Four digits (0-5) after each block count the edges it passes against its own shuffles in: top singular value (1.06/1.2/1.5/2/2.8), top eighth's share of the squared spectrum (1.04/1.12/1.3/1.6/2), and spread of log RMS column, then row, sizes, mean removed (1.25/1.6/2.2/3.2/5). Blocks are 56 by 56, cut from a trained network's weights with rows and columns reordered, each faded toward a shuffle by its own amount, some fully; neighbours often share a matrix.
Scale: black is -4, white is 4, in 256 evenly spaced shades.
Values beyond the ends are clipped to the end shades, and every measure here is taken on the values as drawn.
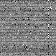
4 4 2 1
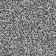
0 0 0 0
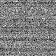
3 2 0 1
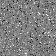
1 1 0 0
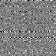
4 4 1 3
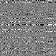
4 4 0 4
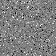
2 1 0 0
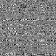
3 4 0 3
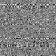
4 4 1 3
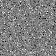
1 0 0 0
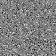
1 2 0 1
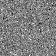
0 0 0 0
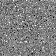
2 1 0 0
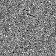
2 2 0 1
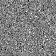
1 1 0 0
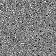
1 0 0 0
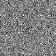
2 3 1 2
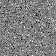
0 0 0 0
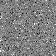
1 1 0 0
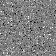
0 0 0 0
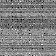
4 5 2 2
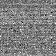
3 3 1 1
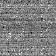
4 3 2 1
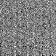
3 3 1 1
